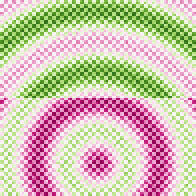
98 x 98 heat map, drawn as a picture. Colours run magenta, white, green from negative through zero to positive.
Seam: horizontal, 50% of the way down, the top part higher. Average level on the scale: 50%. Rings: centred on the bottom middle.
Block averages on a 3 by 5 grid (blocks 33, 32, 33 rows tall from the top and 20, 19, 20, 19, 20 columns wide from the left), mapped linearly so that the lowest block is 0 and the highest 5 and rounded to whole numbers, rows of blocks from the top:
5 5 5 5 5 / 2 2 2 2 2 / 0 0 1 0 0
